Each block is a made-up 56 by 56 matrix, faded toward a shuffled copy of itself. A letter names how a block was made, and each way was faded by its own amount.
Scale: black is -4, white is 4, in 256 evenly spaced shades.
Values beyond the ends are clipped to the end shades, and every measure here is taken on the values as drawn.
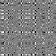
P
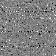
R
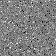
R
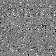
R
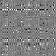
P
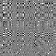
P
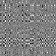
P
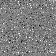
R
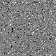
R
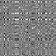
P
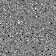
R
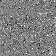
R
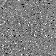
R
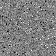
R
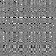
P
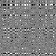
P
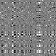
P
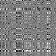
P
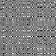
P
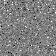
R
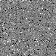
R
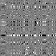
P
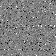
R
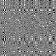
P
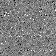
R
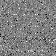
R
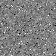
R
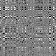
P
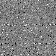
R
